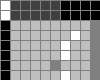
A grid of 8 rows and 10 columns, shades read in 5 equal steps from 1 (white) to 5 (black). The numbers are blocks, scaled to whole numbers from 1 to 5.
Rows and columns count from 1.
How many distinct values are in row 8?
4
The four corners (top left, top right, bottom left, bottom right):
1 5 5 3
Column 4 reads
4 4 2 2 2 2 2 2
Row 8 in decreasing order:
5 3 2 2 2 2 2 2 2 1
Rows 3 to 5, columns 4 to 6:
2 2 2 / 2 2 2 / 2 2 2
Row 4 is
5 2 2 2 2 2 2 1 2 3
